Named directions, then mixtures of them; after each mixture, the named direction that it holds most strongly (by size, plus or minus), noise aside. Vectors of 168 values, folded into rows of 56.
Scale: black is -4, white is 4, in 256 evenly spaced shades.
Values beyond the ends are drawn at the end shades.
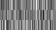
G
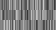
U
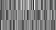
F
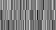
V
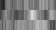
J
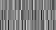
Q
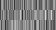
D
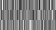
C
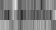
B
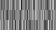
Q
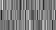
V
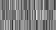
U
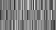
F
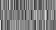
D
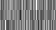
G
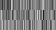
V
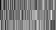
D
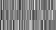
C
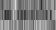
B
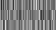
G
